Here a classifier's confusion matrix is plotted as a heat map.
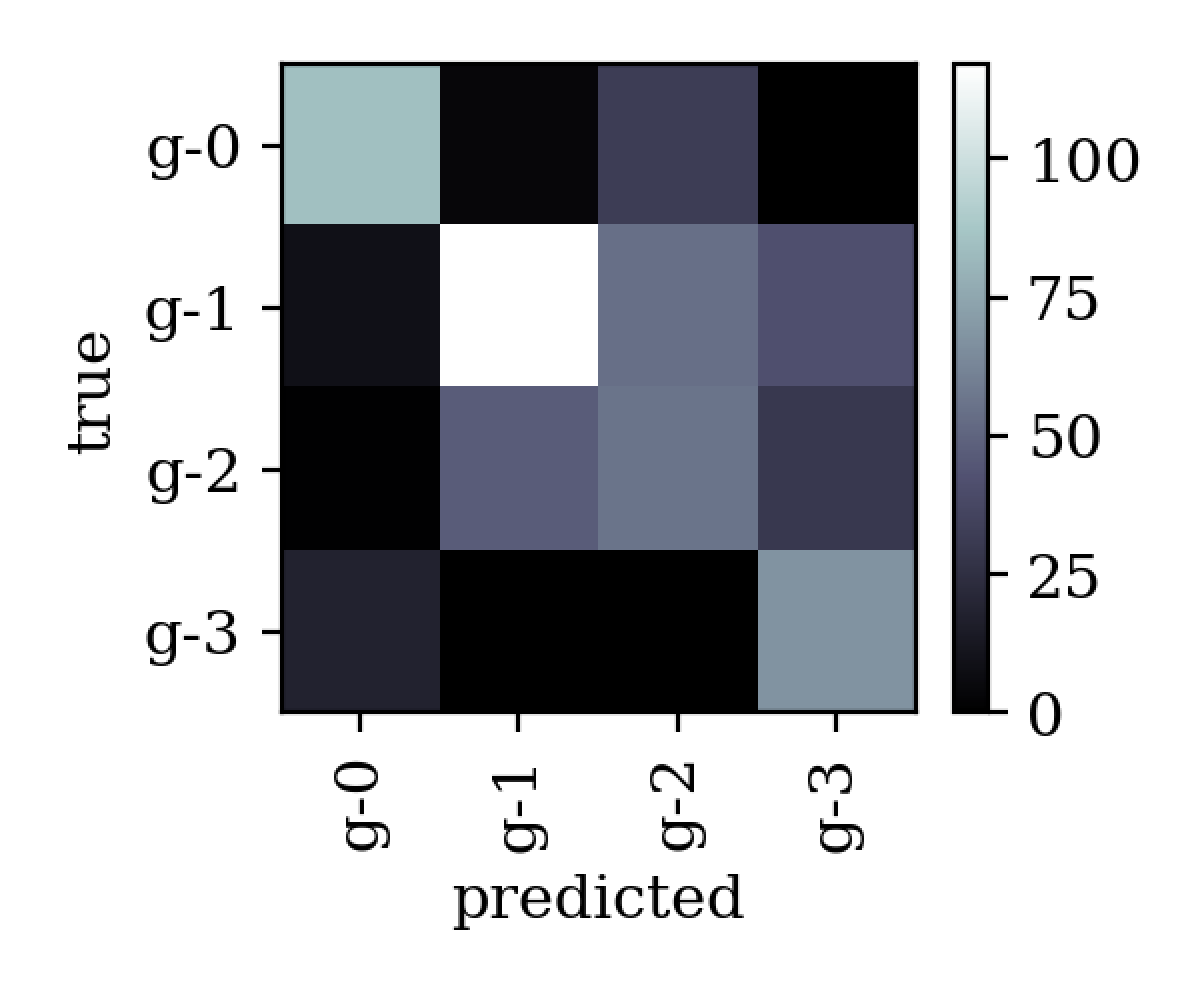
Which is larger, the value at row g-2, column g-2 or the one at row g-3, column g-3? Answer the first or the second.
the second
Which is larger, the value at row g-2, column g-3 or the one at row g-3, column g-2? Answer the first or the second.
the first
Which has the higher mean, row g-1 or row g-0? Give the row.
g-1
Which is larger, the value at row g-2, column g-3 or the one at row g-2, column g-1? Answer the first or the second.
the second
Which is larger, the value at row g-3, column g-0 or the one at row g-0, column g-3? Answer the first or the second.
the first
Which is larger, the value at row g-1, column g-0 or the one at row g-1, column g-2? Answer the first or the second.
the second
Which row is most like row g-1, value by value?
g-2
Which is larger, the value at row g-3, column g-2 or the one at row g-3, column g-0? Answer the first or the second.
the second
